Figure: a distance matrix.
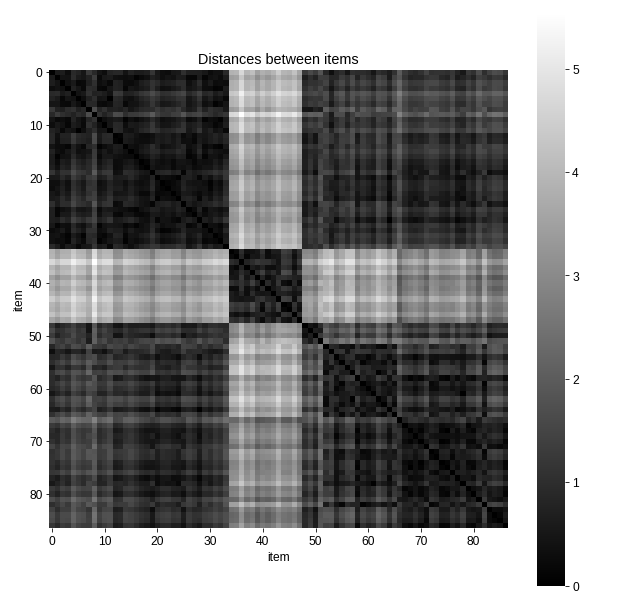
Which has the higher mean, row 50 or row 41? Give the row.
41
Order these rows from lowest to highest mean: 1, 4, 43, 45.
1, 4, 45, 43
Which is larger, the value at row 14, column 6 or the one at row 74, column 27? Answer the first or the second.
the second
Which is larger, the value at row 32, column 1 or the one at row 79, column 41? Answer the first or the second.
the second
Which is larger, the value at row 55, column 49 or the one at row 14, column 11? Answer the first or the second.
the first
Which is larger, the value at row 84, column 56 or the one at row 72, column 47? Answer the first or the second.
the second
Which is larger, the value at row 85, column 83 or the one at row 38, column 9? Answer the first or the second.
the second
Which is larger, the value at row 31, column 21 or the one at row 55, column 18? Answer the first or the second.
the second
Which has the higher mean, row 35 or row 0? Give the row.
35
